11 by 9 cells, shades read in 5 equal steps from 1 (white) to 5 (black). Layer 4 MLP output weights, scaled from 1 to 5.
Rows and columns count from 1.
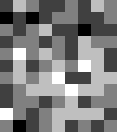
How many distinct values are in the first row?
3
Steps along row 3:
up down down up same up down same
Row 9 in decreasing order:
4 4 4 3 3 3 3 3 2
